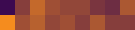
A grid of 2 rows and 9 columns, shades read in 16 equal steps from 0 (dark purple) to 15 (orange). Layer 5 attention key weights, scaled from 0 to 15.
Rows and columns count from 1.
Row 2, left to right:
15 8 10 7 8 6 9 6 6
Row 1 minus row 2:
-15 -2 1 1 -1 1 -4 -2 3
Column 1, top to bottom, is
0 15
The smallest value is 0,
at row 1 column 1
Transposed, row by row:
0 15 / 6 8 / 11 10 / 8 7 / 7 8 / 7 6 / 5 9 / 4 6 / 9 6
